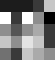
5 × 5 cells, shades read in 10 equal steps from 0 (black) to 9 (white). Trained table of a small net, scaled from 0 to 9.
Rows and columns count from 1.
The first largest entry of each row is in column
5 1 4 3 3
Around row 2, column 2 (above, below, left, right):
1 3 9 9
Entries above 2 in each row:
1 3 4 4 4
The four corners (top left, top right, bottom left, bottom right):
1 7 4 5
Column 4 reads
2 5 6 7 6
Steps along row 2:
down up down down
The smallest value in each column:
1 1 1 2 0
